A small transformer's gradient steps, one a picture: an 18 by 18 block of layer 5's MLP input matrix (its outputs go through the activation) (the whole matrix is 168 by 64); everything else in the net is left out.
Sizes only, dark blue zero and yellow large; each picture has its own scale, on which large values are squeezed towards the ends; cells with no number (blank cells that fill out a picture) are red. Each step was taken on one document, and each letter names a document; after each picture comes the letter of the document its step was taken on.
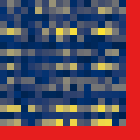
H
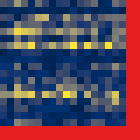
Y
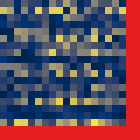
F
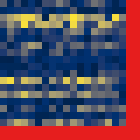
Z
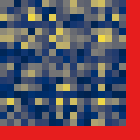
F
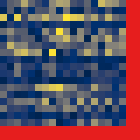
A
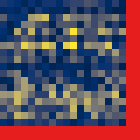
Y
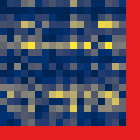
Y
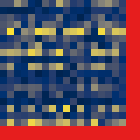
H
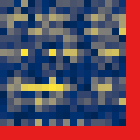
A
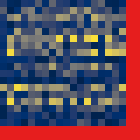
A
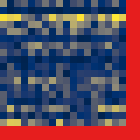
Z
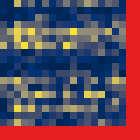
Y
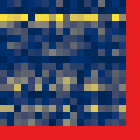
Z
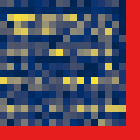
Z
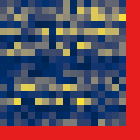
A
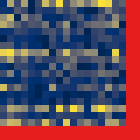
H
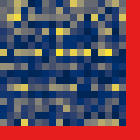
A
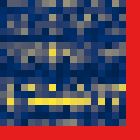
A
